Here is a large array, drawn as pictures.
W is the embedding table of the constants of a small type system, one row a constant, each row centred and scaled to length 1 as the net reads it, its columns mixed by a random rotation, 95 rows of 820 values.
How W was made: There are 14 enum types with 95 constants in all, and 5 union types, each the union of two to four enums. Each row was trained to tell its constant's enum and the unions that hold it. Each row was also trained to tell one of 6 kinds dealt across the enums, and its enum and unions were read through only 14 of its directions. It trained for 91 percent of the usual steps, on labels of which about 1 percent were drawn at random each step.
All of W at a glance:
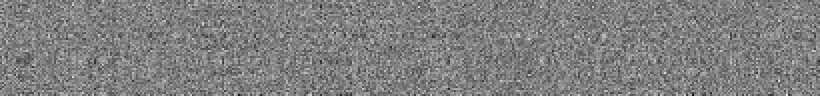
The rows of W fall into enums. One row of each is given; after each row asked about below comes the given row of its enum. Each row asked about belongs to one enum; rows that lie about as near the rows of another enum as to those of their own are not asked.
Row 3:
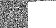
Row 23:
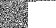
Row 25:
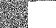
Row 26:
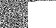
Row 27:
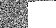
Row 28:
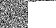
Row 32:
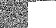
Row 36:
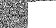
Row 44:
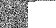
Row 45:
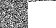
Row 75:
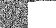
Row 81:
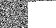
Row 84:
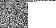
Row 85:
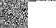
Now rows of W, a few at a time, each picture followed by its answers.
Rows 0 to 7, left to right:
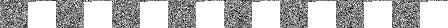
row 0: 45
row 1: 23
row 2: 36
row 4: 75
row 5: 36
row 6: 25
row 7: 45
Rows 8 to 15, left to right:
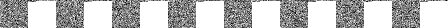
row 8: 75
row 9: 25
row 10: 32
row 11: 81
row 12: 45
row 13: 75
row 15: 27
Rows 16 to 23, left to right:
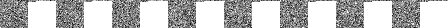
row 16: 75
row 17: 85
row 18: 27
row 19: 84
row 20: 81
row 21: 81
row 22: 81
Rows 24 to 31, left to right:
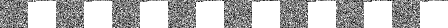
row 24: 27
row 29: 3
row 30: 45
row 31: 28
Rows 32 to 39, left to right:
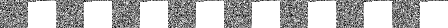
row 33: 3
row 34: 26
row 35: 36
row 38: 3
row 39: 28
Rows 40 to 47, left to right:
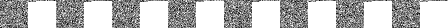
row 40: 25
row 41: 26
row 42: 26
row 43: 32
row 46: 36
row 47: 85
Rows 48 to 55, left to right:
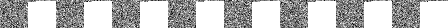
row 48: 27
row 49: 27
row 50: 28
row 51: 85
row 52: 44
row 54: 44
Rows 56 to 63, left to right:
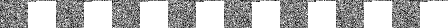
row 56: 85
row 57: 44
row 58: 84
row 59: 36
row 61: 45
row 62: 85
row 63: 75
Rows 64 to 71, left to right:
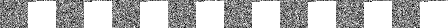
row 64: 32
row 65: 45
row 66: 75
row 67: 84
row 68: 32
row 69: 32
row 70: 36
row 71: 81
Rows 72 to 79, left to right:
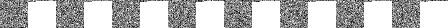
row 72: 27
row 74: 44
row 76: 75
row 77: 36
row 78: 32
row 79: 28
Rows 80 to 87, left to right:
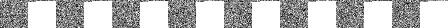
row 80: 81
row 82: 25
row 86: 28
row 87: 32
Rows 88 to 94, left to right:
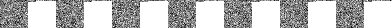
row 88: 45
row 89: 85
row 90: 3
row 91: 23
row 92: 84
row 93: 84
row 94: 25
